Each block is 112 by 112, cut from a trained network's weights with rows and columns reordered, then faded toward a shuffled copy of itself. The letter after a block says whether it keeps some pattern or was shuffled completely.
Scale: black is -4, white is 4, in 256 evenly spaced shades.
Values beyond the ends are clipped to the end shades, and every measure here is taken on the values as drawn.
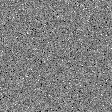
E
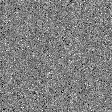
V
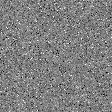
E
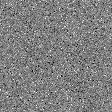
E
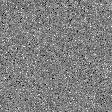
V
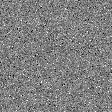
E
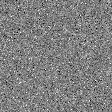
E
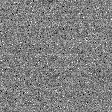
V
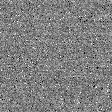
V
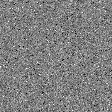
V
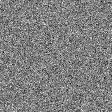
V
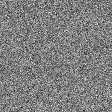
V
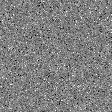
E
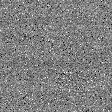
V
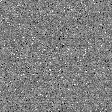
V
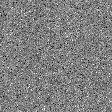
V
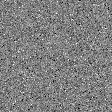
E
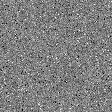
E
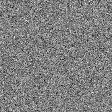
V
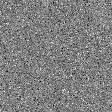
E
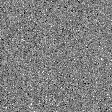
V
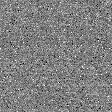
V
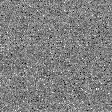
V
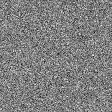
E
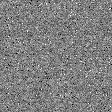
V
